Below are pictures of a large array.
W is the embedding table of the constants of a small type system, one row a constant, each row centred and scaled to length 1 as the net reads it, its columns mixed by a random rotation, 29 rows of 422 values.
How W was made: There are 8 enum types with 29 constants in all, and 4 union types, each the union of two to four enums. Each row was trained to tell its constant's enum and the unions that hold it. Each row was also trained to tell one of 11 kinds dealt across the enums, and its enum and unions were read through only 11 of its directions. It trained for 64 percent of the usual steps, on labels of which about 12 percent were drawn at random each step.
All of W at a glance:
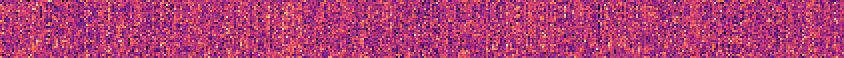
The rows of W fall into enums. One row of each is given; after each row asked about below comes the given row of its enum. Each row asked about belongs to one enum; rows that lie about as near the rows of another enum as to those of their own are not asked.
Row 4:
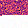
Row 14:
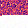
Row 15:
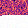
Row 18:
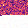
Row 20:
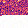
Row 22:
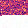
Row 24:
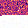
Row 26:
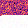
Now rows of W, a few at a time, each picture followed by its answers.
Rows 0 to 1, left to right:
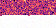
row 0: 15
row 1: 22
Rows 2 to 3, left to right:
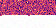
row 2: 24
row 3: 4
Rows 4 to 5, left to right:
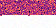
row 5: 26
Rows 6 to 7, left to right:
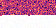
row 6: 22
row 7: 4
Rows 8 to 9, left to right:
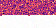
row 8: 14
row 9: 22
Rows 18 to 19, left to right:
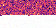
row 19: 15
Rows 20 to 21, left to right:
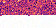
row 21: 15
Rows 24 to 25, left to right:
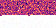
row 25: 24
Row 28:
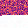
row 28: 24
